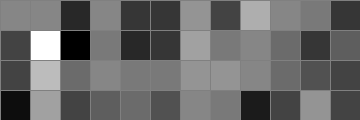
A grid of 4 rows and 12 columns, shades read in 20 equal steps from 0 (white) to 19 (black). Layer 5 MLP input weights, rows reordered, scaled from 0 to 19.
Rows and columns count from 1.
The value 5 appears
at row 3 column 2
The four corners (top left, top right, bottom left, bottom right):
9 15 18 14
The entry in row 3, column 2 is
5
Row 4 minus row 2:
4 7 -5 2 -5 -2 2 0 8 3 -7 2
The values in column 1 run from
9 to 18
